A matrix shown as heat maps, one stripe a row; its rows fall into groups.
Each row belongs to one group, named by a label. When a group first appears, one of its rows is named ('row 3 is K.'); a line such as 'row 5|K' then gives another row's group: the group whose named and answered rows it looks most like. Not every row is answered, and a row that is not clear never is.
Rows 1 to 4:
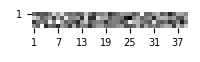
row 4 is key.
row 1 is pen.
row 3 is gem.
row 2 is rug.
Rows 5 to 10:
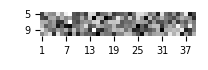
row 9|rug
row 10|key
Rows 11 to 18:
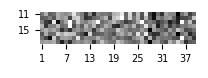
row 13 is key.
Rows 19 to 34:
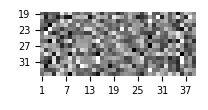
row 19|pen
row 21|pen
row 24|rug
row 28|rug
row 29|key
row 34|key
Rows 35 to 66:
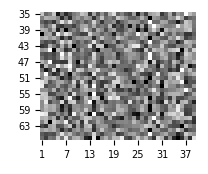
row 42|pen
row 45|pen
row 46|pen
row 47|key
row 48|gem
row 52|rug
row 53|rug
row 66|gem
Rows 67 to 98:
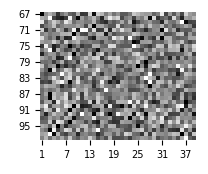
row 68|key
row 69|rug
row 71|rug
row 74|rug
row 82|pen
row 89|gem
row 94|key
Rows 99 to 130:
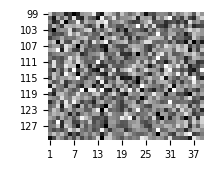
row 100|gem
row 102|gem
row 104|pen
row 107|key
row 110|pen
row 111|gem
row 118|rug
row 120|rug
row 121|gem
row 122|key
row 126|key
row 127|key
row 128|pen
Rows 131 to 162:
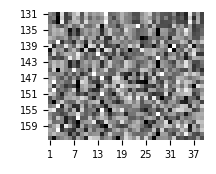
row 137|rug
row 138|key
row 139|rug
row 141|gem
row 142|pen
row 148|rug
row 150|rug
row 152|gem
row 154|key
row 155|rug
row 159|key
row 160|key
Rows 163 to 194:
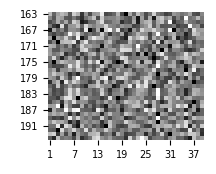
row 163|rug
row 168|pen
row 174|rug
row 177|gem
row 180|gem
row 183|pen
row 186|key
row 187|gem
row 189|pen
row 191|key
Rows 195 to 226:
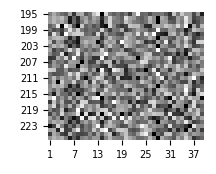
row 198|key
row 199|pen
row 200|gem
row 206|gem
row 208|key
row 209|rug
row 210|pen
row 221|rug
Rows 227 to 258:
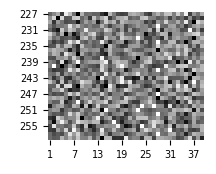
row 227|key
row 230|pen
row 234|pen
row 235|key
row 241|pen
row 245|key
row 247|pen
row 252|pen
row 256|gem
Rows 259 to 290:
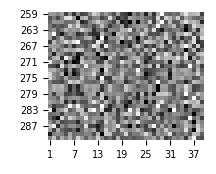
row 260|key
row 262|pen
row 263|gem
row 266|gem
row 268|gem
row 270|key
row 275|rug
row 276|pen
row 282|pen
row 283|rug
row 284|gem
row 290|gem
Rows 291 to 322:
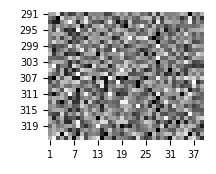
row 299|pen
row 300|rug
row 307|key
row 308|gem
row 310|key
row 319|gem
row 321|key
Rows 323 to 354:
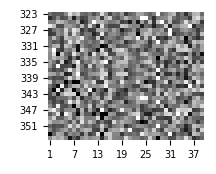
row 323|pen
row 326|rug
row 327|gem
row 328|gem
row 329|gem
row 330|pen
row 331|key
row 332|rug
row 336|key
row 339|pen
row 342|key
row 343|key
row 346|key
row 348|key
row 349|gem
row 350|rug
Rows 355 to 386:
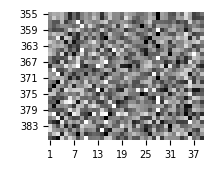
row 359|pen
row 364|rug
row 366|pen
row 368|gem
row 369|rug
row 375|rug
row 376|pen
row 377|key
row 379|pen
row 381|key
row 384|rug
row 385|key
